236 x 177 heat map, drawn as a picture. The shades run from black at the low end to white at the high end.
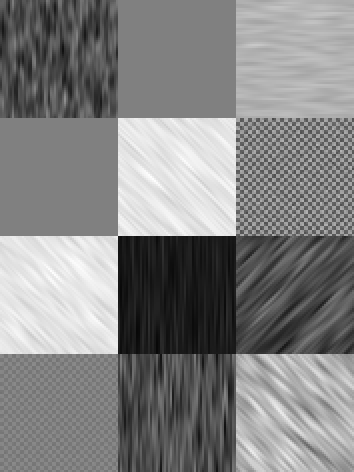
The table splits into 4 rows of 3 panels. Panel 1,1: low, streaked downward. Panel 1,2: middling, flat. Panel 1,3: high, streaked across, faint in contrast. Panel 2,1: middling, flat. Panel 2,2: very high, slanting down to the right, faint in contrast. Panel 2,3: middling, checkered, strong in contrast. Panel 3,1: very high, slanting down to the right, faint in contrast. Panel 3,2: very low, streaked downward, faint in contrast. Panel 3,3: low, slanting up to the right. Panel 4,1: middling, checkered, faint in contrast. Panel 4,2: low, streaked downward. Panel 4,3: high, slanting down to the right.
